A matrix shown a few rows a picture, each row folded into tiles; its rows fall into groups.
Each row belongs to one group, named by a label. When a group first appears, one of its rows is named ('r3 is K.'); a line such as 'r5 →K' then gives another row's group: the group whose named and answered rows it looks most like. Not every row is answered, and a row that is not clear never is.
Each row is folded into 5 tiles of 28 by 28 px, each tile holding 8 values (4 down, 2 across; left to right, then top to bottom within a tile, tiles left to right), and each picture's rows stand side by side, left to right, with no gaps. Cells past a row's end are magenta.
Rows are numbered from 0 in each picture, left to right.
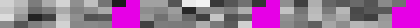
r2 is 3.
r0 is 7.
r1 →7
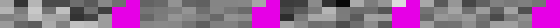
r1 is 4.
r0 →3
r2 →4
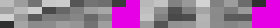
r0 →7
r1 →7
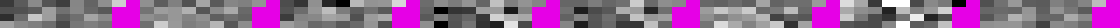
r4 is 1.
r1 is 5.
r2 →4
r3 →1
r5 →5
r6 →7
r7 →4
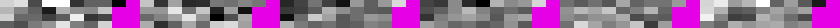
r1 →3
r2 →4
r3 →4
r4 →5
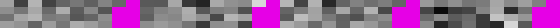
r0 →3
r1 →4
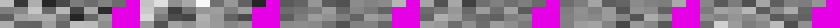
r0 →3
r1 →7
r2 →4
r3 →3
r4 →4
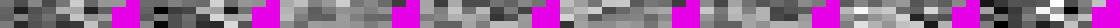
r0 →1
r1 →1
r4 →7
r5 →3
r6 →5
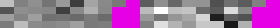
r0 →5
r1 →5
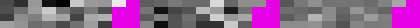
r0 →4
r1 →1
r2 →4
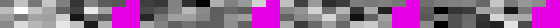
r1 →4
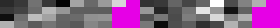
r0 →4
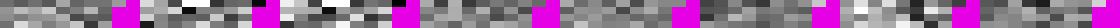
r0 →5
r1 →7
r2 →7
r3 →3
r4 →5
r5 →4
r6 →5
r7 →4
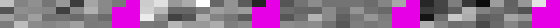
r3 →4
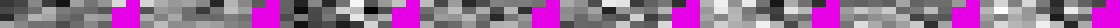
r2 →1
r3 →3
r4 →7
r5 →5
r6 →5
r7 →5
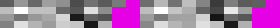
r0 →5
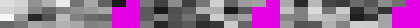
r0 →7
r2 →3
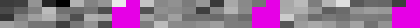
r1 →5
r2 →7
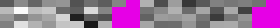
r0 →5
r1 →3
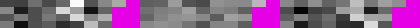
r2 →1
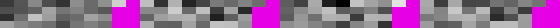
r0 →4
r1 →3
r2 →4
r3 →3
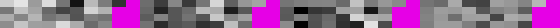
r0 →5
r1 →1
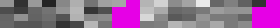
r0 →1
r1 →7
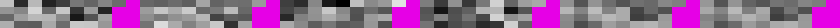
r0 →3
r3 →1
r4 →3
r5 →3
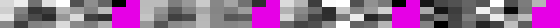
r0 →7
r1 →7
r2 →7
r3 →1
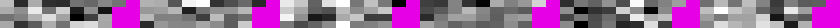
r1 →7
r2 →7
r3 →4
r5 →5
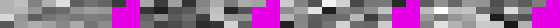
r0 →7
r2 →7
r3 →5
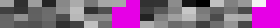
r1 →4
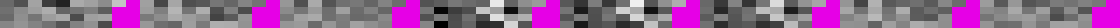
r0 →4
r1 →3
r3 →1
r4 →1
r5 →1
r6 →3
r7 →3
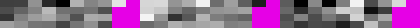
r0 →4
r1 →7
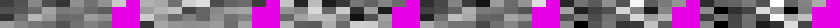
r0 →4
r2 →3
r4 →1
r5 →1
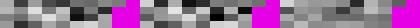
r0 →3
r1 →3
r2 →5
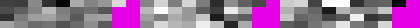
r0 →4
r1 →5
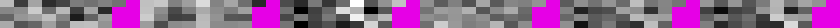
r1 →7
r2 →1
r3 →5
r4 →1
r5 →1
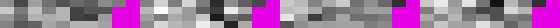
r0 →3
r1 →5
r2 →7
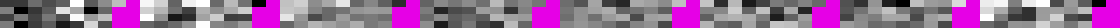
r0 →1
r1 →7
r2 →7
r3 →1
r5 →3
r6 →4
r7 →7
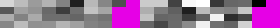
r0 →5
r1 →7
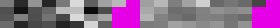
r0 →1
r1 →7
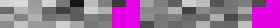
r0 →5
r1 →7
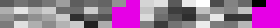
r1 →7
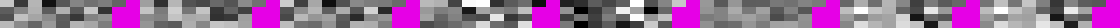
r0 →3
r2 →3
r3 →7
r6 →5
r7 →5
